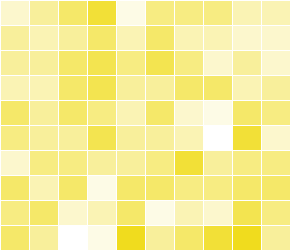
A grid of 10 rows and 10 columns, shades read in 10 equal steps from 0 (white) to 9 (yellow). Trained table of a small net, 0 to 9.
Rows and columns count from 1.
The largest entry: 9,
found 2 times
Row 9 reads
5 6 2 3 6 1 3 2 7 5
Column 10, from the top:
3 2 2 4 5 2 5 6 5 4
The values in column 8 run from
0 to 8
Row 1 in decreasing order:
8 6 5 5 5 4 3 3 2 1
